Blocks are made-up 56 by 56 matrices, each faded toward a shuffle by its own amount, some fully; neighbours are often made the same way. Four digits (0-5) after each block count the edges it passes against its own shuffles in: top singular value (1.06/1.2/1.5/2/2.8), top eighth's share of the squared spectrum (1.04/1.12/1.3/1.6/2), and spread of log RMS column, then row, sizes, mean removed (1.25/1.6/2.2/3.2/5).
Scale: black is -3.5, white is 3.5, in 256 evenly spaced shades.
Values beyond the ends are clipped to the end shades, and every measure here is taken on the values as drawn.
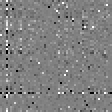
4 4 1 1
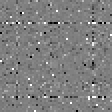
4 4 1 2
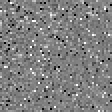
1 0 0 0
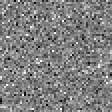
2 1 0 0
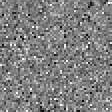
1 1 0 0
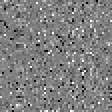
3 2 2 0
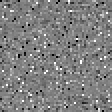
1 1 0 0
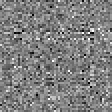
4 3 2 2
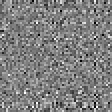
4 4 2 2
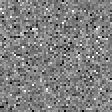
2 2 0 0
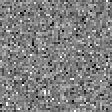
2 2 0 0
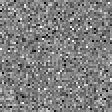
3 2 0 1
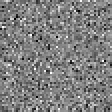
3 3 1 1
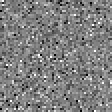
0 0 0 0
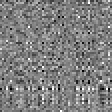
4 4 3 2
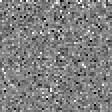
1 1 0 1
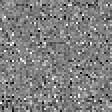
1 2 1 2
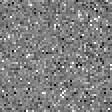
0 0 0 0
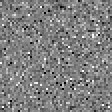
0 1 0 0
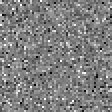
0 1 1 0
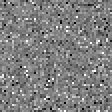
0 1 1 0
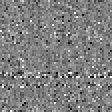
2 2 1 2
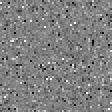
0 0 0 0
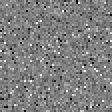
0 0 0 0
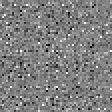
1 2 1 2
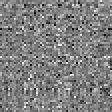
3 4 2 2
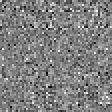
3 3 1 2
